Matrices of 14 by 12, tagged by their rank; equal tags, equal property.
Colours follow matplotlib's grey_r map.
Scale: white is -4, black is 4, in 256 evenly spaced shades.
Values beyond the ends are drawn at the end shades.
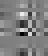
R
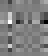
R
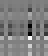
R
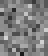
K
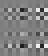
R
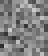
K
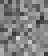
K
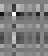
R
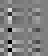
R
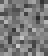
K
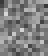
K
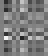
R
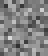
K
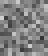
K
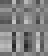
R
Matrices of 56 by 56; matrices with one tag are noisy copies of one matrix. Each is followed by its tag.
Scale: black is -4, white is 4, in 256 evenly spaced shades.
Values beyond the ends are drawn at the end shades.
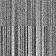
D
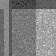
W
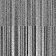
D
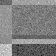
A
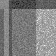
W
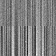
D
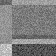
A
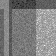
W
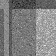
W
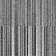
D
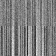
D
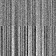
D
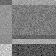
A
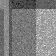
W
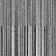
D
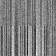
D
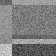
A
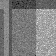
W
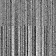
D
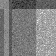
W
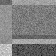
A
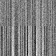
D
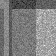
W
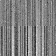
D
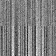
D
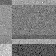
A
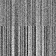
D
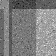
W
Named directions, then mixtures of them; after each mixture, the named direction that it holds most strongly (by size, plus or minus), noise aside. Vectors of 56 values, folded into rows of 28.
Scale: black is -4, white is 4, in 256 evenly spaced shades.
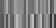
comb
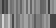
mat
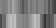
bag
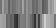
bag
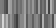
comb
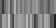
mat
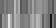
bag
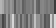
mat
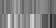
bag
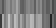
bag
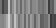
mat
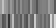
mat
